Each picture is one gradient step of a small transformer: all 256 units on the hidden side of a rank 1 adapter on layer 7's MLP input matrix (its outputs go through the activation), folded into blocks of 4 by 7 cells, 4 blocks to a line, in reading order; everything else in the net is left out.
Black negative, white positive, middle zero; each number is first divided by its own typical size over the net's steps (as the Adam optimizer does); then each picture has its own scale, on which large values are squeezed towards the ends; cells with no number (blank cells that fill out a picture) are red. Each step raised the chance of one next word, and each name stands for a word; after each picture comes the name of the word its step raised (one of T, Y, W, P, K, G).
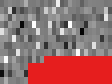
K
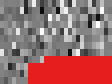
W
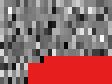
W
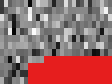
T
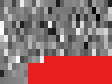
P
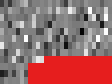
K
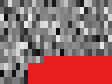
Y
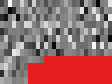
Y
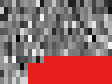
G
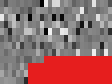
P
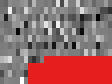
K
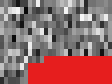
W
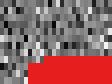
G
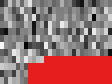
Y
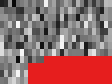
G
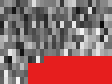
G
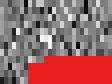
W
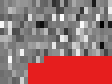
P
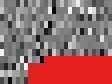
W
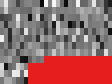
Y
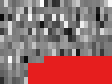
P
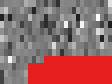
P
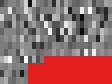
K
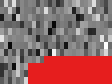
P
